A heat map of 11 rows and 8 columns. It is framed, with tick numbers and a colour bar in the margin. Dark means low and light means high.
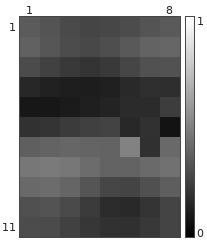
Roughest part: middle right. Odd patch: rougher, in the middle right. Stripes: horizontal, repeating 2 times. Average level on the scale: 30%.
